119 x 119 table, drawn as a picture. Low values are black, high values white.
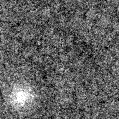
Bumps: one, in the bottom left. Stripes: none. Odd rows or columns: none. Ninth with the highest average: bottom left. Average level on the scale: 40%.
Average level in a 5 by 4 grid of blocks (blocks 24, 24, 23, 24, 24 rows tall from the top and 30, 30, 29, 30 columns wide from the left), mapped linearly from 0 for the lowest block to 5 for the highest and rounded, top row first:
1001 / 1001 / 1000 / 4111 / 5111
